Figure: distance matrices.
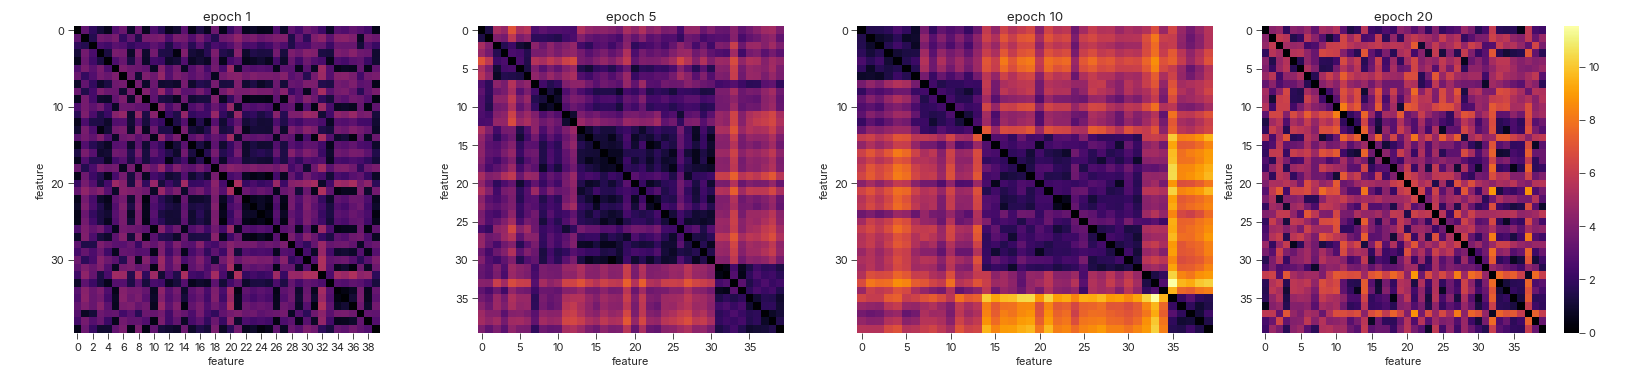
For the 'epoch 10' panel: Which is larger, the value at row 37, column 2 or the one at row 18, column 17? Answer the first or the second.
the first
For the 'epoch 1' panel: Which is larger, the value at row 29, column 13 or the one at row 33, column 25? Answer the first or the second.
the first
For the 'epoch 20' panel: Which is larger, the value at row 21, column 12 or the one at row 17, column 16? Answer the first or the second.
the second
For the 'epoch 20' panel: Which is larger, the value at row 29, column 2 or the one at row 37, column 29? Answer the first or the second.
the second
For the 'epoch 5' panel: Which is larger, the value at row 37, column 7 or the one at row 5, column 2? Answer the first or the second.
the first
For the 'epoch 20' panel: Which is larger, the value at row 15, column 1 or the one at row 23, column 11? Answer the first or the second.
the second
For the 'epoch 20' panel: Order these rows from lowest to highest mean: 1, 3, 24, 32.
3, 1, 24, 32
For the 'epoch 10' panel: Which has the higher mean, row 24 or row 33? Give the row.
33
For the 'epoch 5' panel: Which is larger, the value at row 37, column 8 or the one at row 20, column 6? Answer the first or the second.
the first
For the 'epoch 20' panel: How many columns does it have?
40
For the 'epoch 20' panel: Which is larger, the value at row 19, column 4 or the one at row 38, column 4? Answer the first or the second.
the second
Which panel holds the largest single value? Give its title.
epoch 10
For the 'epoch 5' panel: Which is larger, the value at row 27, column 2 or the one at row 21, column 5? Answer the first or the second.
the first
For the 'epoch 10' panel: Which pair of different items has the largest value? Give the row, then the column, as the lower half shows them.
35, 33
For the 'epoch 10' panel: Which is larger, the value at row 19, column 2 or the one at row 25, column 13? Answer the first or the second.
the first
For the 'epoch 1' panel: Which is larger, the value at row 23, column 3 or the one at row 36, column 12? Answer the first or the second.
the second
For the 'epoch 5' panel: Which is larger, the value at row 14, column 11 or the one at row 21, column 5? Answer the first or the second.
the first
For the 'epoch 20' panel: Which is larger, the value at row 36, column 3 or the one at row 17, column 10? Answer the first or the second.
the second
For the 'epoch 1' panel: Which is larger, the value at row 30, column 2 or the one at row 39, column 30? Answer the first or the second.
the second
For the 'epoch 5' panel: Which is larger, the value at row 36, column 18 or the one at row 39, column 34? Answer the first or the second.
the first
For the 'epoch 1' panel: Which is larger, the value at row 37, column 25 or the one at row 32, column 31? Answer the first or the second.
the second
